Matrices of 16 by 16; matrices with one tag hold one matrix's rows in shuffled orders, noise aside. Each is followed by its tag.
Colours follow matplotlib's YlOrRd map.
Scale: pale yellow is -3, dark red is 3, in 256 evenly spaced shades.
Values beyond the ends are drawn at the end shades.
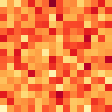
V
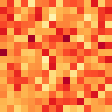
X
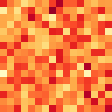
V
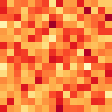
V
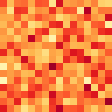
V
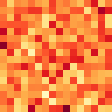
X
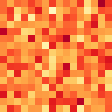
X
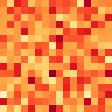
V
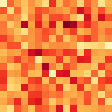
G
